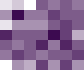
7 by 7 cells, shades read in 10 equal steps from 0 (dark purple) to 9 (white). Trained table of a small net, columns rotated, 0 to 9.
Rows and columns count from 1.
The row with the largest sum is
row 1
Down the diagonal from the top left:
8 0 5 3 4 3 5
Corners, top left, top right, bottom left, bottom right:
8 4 9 5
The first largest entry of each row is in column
3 1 1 7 2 1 1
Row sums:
38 21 31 18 19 21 34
